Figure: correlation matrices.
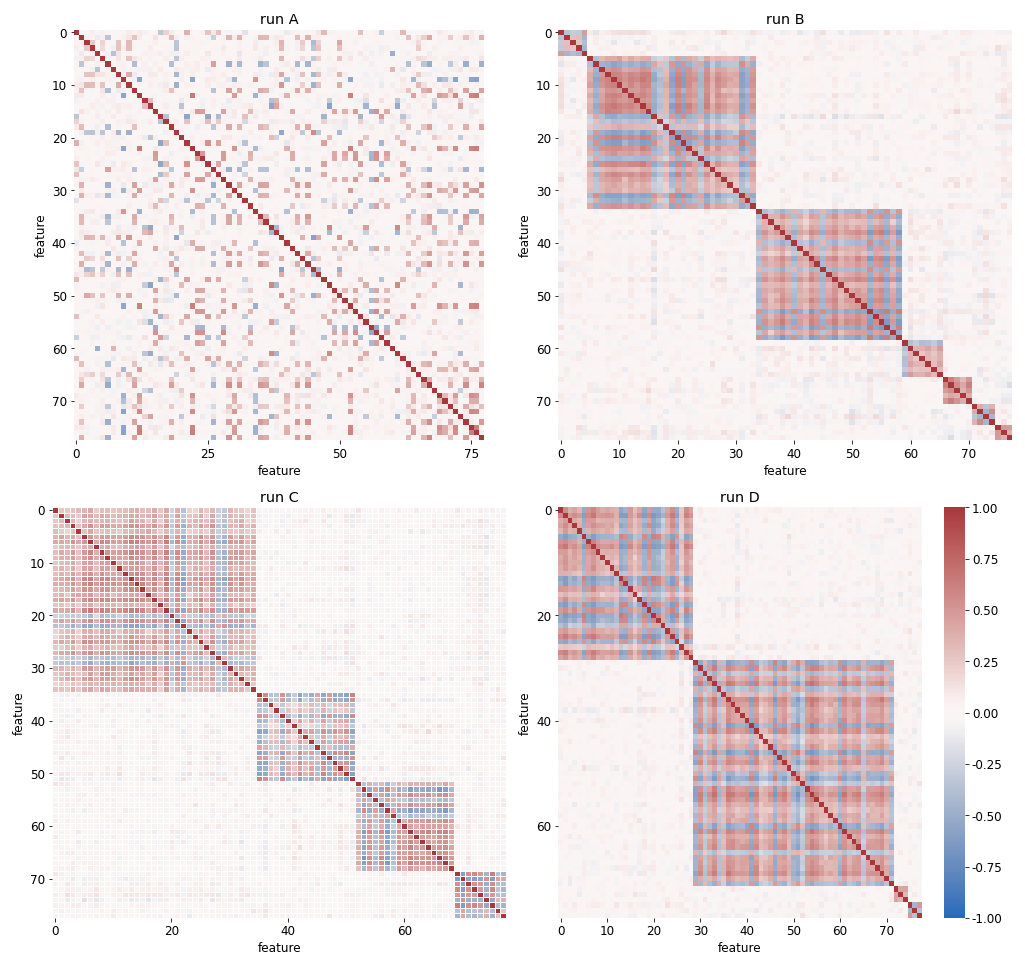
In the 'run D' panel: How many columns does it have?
78
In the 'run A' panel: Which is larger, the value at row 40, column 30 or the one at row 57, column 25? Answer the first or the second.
the first
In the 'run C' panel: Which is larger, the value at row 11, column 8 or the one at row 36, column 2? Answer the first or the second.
the first
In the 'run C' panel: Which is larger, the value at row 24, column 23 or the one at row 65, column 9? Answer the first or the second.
the first
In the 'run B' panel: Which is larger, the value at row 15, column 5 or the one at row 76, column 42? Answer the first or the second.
the first
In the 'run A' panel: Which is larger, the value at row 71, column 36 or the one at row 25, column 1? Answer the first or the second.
the first
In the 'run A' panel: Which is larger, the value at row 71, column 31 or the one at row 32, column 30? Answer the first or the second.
the first
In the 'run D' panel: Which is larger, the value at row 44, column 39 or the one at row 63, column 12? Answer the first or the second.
the first
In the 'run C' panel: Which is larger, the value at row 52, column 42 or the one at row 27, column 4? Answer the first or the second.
the second
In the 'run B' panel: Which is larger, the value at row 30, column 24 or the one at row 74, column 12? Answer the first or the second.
the second
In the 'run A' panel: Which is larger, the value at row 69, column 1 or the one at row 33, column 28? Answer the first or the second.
the second
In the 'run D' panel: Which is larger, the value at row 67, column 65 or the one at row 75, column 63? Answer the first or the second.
the second
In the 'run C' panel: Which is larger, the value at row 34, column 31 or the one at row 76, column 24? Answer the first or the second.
the first
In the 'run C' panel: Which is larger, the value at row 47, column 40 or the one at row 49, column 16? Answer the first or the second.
the second
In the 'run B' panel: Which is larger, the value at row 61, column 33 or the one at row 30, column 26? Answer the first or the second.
the second
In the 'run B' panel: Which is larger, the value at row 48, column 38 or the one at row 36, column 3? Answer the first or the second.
the first
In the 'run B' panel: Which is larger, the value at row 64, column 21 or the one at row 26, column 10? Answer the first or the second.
the second
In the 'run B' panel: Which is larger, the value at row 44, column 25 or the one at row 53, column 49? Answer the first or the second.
the first
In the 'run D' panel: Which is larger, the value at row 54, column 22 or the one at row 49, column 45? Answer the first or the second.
the second
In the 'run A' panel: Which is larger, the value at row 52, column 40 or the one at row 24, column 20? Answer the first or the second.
the first
